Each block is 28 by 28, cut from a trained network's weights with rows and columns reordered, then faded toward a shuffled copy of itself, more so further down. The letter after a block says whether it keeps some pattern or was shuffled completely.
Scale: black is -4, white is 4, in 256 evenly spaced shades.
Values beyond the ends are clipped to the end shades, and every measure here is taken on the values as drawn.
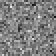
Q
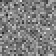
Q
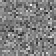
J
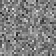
Q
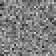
Q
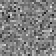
Q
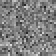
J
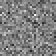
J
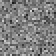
Q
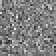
Q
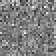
J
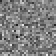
J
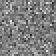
J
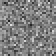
Q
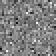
Q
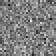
Q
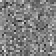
J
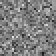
Q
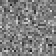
J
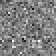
J
